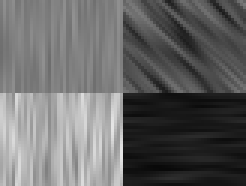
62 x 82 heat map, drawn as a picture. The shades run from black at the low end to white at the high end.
The table splits into 2 rows of 2 panels. Panel 1,1: middling, streaked downward, faint in contrast. Panel 1,2: low, slanting down to the right. Panel 2,1: high, streaked downward. Panel 2,2: very low, streaked across, faint in contrast.
